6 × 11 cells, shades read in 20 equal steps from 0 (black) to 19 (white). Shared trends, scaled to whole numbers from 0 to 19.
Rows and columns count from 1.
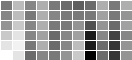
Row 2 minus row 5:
-7 -4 0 0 2 -1 -5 7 4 5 0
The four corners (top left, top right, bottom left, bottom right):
9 13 19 11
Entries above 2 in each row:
11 11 11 10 10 10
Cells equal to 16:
0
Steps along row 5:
up down up down up up down up down up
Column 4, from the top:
13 13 13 12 13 10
